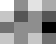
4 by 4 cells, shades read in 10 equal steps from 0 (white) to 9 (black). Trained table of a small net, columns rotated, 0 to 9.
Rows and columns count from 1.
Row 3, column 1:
5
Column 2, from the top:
4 6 4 4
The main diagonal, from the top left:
0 6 4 5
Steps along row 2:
up down up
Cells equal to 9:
1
